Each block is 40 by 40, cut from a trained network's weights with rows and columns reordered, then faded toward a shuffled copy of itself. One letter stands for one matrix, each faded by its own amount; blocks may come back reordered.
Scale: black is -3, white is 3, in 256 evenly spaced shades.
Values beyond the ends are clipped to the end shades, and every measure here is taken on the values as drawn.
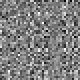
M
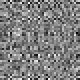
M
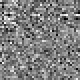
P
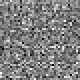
P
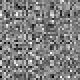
M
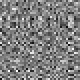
M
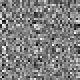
M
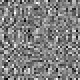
M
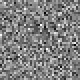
P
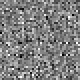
P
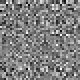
M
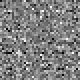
P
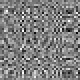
M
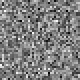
P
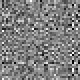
M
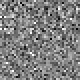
P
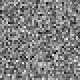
P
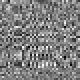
M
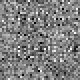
P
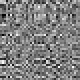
M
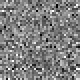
P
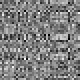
M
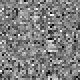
P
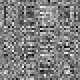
M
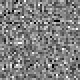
P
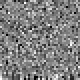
P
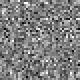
P
